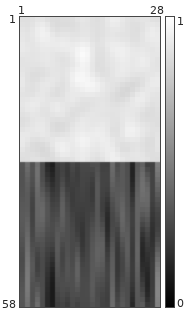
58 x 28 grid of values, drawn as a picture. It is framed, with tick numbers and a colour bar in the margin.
It is made of 2 by 1 panels. Panel 1,1: very high, blotchy, faint in contrast. Panel 2,1: low, streaked downward.
